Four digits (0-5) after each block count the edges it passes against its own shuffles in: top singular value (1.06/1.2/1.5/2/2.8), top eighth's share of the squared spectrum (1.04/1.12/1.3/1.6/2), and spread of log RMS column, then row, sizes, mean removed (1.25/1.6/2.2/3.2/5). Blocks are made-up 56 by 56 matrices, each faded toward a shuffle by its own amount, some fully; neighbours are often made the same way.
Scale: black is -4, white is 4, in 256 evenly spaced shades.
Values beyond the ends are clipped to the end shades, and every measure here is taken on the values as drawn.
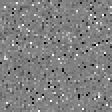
0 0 0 0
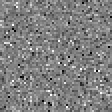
1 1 0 0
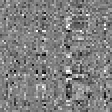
4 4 3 2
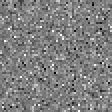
0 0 0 0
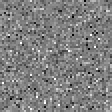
0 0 0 0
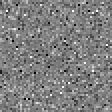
0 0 0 0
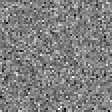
0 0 0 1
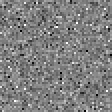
0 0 0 0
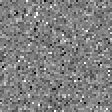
0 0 0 0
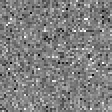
2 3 1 1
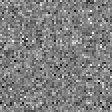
3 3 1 1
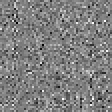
3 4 2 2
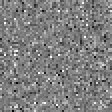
2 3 1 1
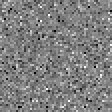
1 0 0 0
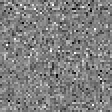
3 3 1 1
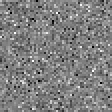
1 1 0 0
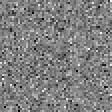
2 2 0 0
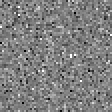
0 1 0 0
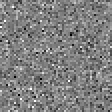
0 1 0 0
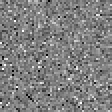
2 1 0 0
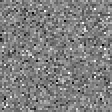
1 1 0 0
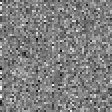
1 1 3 0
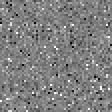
2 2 0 0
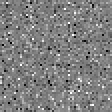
2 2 0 0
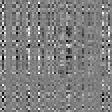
5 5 4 3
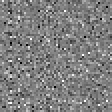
3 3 1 1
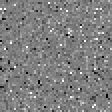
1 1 0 0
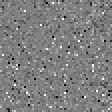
0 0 0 0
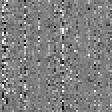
2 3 4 0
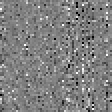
2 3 3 0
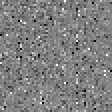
1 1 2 0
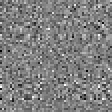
4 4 2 2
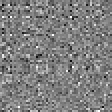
4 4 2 2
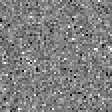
1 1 0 0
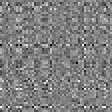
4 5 3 3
